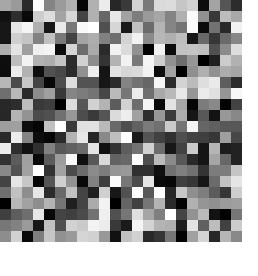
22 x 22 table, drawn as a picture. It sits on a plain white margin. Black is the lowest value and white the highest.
The halves do not mirror each other. The ninth with the lowest average is the middle left. The top middle is the ninth with the highest average. The values spread evenly over their range. No overall slope runs across the table. Overall the values sit about 50% of the way up the scale.
